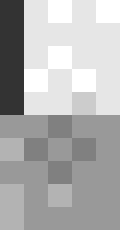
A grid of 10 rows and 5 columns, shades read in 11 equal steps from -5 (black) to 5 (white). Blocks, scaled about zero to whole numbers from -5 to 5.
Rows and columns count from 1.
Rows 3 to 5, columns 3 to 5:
5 4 4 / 4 5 4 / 4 3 4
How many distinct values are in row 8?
2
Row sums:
15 13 14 15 12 4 4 4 7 6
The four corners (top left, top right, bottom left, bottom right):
-3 5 2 1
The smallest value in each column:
-3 0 0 0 1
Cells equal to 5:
5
